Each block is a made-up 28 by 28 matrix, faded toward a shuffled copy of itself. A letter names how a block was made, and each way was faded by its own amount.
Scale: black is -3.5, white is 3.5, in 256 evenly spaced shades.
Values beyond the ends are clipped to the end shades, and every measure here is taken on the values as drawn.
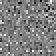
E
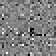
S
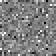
E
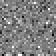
E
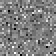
E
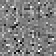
E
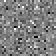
E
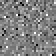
E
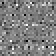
S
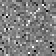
E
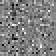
E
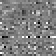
S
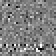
S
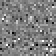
E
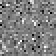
E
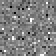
E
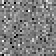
E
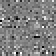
S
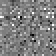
E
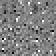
E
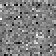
E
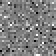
E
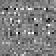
S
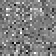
E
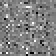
E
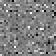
E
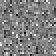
E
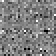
S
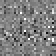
S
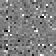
E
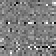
S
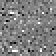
E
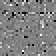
E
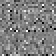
S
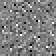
E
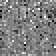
E
